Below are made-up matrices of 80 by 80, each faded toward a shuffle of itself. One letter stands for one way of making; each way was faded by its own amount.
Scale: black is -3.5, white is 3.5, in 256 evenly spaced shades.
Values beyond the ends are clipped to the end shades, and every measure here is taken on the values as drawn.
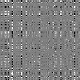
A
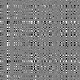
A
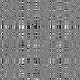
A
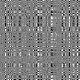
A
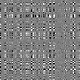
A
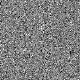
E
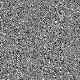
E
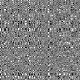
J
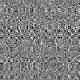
J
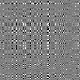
A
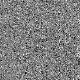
E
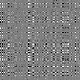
A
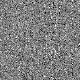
E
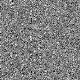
E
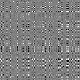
A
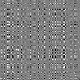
A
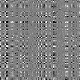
A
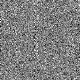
E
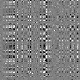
A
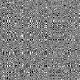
J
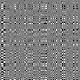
A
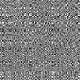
J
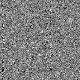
E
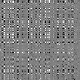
A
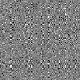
J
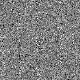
E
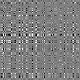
A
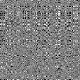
J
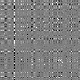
A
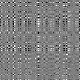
A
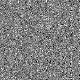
E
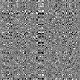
J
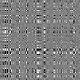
A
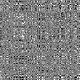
J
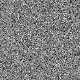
E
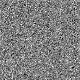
E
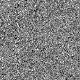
E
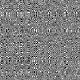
J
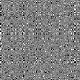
J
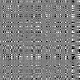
A
